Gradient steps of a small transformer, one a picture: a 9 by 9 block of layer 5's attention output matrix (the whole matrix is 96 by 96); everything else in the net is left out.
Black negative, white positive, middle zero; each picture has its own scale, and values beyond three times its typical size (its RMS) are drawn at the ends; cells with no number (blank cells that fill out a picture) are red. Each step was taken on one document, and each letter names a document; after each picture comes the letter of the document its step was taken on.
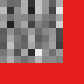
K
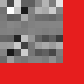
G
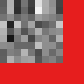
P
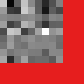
G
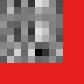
P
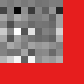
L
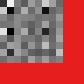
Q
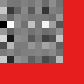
Q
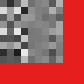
G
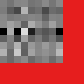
Q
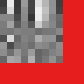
P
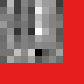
P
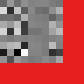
G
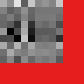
L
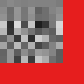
Q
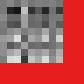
L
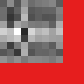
L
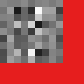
P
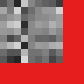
G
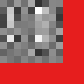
K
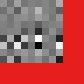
Q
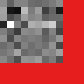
Q
